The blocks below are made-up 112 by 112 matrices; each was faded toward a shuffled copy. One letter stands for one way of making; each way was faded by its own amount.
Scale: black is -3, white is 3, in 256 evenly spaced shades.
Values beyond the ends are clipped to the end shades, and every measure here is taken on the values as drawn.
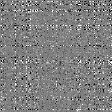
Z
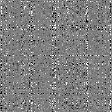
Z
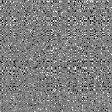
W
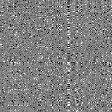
W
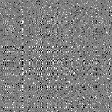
W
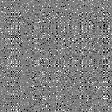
W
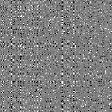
W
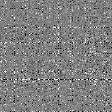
Z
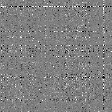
Z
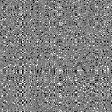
W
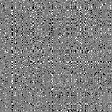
W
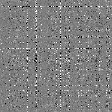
Z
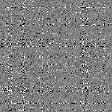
Z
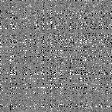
Z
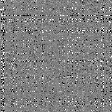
Z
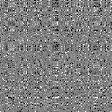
W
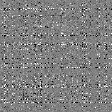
Z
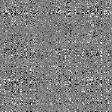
Z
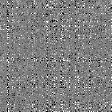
Z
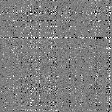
Z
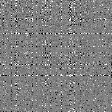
Z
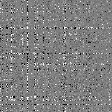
Z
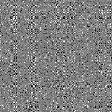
W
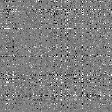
Z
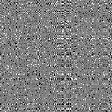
W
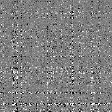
Z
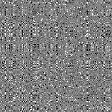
W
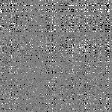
Z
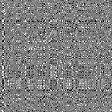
W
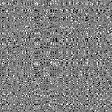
W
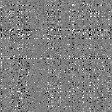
Z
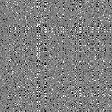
W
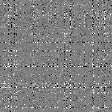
Z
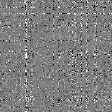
Z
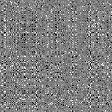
W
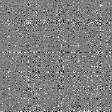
Z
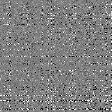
Z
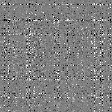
Z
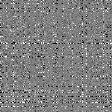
Z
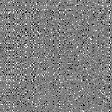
W
